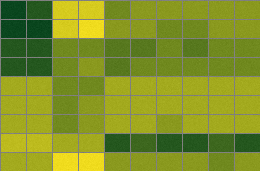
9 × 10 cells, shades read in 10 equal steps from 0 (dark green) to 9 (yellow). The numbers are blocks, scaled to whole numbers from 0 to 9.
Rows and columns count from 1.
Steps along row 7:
same down up up same down up same same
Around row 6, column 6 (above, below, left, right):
6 6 6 6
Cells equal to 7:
2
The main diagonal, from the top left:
0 0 4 5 6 6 5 1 4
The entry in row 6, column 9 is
6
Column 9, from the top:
5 5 4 4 6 6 6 2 4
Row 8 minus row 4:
6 6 2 1 -2 -2 -3 -3 -2 -3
